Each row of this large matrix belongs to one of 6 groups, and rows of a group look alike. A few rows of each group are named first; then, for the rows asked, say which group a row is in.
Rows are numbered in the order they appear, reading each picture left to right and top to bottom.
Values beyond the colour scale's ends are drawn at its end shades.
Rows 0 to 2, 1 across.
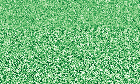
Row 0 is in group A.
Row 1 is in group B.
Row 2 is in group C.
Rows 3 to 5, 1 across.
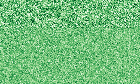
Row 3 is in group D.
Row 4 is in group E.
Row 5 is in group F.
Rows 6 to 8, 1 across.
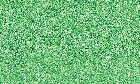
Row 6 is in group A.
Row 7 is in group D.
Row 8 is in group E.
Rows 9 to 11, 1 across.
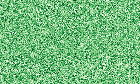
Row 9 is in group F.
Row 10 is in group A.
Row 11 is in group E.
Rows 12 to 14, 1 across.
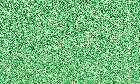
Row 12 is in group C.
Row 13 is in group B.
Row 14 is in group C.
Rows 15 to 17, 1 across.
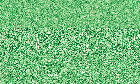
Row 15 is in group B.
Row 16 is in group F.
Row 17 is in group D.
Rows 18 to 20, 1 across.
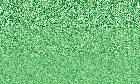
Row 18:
A
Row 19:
E
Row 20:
C
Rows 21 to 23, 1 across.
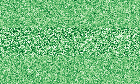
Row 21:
E
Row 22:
E
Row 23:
C
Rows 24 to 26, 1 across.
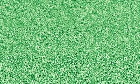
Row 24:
E
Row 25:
F
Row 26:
A
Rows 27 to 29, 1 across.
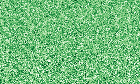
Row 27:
E
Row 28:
A
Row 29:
F
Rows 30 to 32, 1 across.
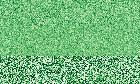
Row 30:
E
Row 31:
C
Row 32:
D
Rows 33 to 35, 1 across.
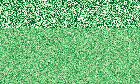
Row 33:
A
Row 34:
E
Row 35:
F
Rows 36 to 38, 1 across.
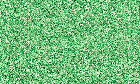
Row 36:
E
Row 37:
E
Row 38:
D
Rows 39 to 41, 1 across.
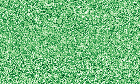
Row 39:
D
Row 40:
A
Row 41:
B
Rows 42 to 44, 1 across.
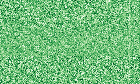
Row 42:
E
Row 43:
E
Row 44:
C
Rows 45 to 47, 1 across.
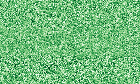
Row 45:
D
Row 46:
D
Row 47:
E
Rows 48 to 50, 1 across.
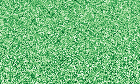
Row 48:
E
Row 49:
F
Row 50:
A
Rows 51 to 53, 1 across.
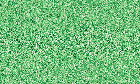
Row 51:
D
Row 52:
B
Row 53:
F
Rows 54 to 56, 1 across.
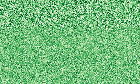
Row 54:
B
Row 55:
E
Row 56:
A
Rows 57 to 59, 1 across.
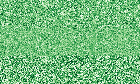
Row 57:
A
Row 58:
F
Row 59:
A
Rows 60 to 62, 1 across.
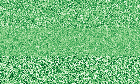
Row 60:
A
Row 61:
F
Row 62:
F
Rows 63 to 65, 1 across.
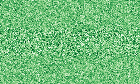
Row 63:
C
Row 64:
D
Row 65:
E
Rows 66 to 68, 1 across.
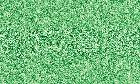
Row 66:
B
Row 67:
D
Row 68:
E
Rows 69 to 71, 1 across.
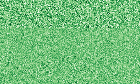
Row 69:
B
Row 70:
B
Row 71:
F
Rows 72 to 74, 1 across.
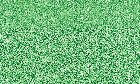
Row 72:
A
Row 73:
F
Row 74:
A
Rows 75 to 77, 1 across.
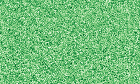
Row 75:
E
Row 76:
D
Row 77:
E
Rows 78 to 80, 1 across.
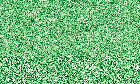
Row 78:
A
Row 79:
B
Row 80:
C
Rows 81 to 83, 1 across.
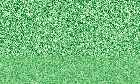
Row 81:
C
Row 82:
B
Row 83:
A
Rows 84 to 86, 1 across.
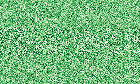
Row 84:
D
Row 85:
C
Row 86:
C
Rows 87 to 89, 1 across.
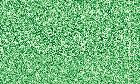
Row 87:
C
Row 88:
E
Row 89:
C
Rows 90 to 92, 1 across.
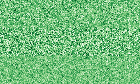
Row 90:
E
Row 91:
B
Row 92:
B
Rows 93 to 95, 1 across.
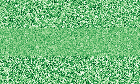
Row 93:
D
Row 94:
A
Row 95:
B
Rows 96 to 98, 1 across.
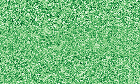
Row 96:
D
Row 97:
D
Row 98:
E
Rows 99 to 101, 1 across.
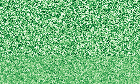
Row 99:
D
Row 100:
B
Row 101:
E
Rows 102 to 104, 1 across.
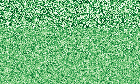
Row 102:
B
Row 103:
A
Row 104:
B
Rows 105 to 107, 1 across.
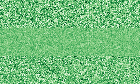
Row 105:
B
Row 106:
B
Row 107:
E
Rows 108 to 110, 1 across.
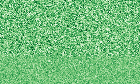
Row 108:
C
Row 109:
B
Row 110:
F
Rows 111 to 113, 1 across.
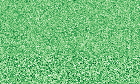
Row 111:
F
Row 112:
E
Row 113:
D
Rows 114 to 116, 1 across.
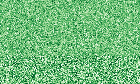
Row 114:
C
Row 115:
D
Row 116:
A
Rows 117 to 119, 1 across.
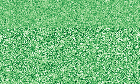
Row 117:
A
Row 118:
A
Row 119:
A
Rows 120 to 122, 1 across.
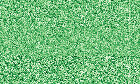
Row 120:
E
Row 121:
C
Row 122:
E
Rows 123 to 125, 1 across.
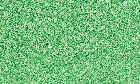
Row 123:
B
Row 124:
F
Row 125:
E
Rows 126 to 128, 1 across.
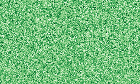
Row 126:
D
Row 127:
B
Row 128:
C
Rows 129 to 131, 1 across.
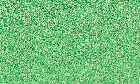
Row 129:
E
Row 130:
D
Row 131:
E
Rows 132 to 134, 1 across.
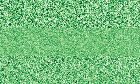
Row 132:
B
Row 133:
E
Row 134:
F
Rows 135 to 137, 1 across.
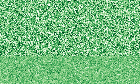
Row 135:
F
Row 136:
F
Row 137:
D
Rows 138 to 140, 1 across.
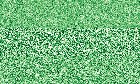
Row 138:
C
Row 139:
F
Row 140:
D
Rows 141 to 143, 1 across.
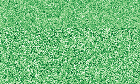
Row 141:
D
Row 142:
E
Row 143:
D
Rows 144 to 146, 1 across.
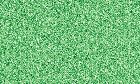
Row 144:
C
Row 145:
F
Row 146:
F
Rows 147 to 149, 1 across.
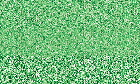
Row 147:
C
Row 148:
C
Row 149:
C
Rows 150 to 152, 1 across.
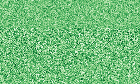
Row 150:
C
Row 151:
C
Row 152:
E
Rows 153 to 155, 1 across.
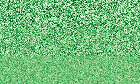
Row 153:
D
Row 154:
A
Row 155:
C
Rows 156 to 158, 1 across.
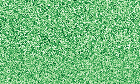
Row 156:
F
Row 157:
E
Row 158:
B
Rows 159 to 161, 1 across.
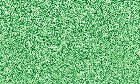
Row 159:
E
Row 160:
D
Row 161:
B
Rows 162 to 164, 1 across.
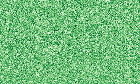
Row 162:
A
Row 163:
D
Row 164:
C
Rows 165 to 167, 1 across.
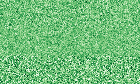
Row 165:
B
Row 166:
D
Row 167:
C
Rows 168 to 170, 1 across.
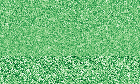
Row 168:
A
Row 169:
B
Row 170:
E
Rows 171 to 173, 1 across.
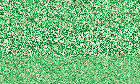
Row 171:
B
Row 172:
B
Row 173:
E
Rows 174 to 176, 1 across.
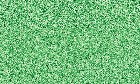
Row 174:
F
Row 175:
D
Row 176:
B
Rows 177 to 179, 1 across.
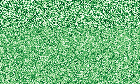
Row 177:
C
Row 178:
E
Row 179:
A
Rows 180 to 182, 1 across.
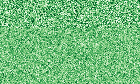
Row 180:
A
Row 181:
D
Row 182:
F
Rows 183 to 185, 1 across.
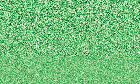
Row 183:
B
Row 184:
F
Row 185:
C
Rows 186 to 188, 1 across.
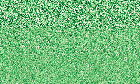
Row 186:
F
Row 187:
E
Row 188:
A
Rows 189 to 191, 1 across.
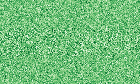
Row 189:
B
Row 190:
C
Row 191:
A
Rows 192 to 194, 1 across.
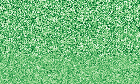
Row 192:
A
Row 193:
A
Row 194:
D
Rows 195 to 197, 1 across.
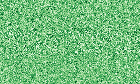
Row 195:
B
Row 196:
C
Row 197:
A
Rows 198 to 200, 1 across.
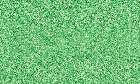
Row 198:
E
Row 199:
E
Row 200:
C
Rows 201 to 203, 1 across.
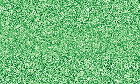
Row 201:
A
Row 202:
D
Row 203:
C
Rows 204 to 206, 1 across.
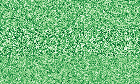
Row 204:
C
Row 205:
C
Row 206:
D
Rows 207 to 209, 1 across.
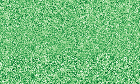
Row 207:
B
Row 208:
A
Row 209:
A
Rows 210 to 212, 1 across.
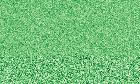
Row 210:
E
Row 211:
F
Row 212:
B
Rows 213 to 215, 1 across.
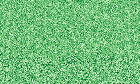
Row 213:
C
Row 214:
C
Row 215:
A
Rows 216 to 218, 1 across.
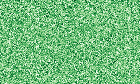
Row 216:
E
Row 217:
C
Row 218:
F
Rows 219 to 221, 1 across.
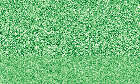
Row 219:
A
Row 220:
D
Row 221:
D
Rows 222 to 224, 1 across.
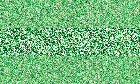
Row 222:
B
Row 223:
E
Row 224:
B
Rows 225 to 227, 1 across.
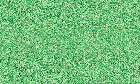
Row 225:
D
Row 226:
C
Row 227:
D
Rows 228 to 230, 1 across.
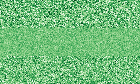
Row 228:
E
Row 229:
B
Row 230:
A
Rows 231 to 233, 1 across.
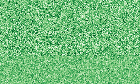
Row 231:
D
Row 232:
D
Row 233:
B
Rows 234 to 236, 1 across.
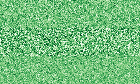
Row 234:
F
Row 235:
E
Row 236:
E
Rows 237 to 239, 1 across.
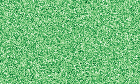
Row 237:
B
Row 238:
C
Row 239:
D
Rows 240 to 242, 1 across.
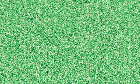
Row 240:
B
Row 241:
E
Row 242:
F
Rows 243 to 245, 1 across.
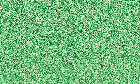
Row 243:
C
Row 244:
D
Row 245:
E
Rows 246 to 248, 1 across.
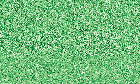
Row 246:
C
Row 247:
B
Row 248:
D
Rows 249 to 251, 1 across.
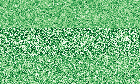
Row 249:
D
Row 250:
E
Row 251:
F
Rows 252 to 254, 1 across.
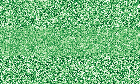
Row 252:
A
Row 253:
A
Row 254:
C
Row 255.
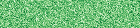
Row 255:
C
